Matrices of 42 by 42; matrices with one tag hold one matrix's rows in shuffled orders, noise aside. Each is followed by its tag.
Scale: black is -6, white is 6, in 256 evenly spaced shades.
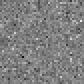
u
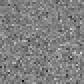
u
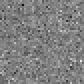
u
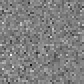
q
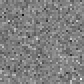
u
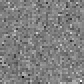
u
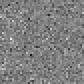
q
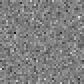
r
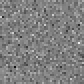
r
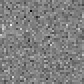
q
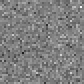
u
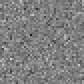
q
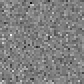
q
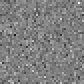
r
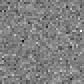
u
